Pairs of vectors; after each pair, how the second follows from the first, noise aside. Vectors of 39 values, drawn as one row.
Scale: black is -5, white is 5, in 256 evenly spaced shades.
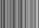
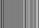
partly zeroed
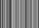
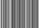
negated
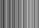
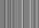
partly zeroed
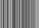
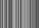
negated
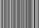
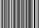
scaled up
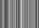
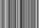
negated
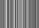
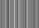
partly zeroed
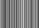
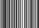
scaled up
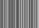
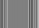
partly zeroed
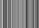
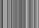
negated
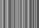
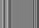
partly zeroed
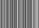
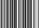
scaled up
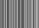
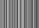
negated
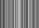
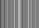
partly zeroed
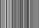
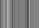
partly zeroed
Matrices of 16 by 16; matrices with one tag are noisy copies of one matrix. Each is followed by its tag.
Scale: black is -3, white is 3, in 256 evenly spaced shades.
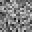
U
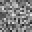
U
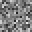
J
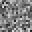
J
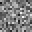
U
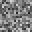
J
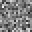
J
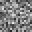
U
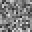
J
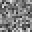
J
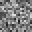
U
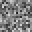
J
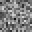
U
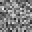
U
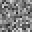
J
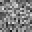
U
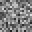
U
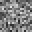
U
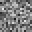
U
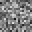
U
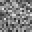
U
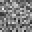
U
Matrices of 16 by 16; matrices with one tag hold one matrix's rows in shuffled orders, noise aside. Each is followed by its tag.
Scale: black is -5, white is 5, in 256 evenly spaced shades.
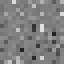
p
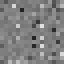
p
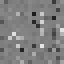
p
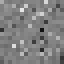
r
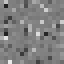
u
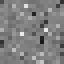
r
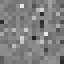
r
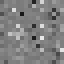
p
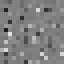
u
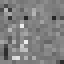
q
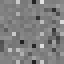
p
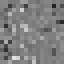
q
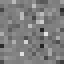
r
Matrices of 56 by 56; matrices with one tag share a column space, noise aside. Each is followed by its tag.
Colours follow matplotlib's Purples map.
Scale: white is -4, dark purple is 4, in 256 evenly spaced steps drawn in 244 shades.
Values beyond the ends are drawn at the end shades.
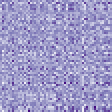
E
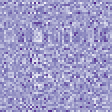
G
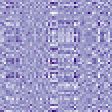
G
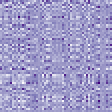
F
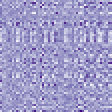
G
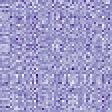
F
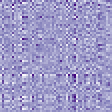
F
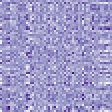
E
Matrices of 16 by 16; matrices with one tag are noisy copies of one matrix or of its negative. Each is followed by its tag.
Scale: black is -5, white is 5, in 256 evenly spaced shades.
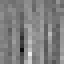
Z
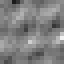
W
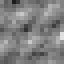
W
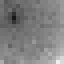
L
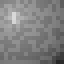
L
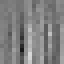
Z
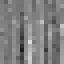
Z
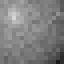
L
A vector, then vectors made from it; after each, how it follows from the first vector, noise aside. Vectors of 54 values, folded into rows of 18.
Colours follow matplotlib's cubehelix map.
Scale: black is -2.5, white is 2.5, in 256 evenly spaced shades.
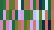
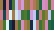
reversed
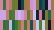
sign-scrambled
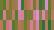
shrunk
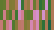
shrunk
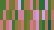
shrunk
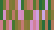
shrunk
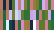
reversed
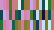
sign-scrambled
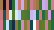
reversed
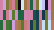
negated
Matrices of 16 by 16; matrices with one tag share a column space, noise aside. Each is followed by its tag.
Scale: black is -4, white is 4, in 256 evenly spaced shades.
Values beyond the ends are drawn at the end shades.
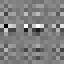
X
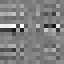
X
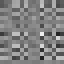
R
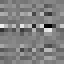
X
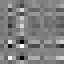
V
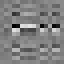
X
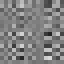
R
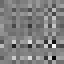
V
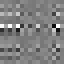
X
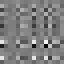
V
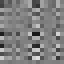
R
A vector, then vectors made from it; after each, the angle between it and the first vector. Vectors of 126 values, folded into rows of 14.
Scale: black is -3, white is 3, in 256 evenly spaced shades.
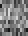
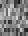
nearly parallel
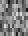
orthogonal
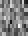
partly aligned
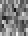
partly opposed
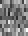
nearly opposite
